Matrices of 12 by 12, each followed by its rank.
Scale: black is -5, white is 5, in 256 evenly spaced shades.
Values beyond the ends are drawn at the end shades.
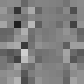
two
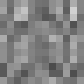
two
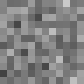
full rank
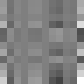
one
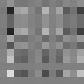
one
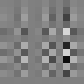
one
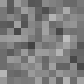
full rank
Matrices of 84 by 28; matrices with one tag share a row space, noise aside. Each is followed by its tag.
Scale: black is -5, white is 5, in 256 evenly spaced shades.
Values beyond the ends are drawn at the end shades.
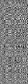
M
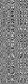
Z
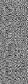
M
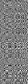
M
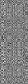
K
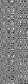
Z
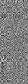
K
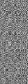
M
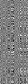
Z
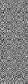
K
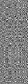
M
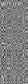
K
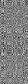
K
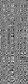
Z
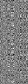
Z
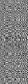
M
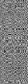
M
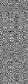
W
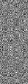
W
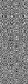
W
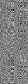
Z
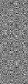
W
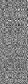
M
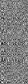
K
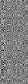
K
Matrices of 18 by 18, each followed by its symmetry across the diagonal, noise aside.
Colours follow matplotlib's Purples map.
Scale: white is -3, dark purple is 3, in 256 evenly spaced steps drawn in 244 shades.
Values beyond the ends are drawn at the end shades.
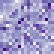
symmetric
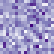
antisymmetric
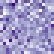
antisymmetric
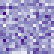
neither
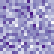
neither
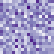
antisymmetric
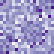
symmetric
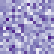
antisymmetric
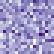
antisymmetric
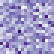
neither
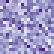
antisymmetric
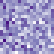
neither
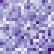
symmetric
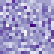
antisymmetric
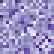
symmetric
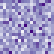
neither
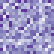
symmetric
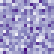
neither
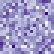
symmetric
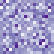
symmetric
